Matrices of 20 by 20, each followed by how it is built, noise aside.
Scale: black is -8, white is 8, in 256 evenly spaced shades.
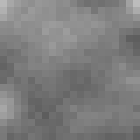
smooth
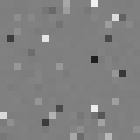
sparse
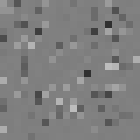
sparse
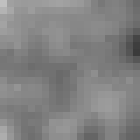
smooth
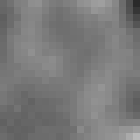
smooth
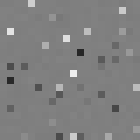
sparse
